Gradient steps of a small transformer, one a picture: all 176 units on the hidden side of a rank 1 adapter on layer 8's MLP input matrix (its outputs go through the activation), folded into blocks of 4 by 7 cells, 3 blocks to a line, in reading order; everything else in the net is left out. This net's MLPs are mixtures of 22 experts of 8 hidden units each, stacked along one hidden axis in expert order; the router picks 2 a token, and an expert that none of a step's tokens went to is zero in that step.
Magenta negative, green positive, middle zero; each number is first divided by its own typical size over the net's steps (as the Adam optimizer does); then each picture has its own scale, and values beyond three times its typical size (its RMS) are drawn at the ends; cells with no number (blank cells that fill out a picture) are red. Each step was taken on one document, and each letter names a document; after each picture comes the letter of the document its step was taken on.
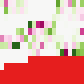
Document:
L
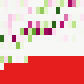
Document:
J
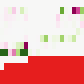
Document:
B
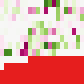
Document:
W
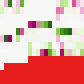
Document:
L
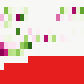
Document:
B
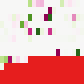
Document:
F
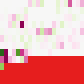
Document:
J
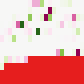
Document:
F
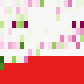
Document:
W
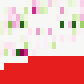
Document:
B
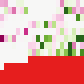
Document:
L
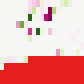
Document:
F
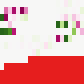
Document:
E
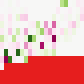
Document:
J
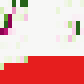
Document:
E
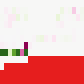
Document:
B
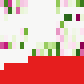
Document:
L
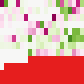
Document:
L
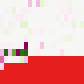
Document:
B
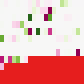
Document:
F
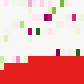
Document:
F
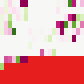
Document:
E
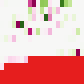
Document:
F
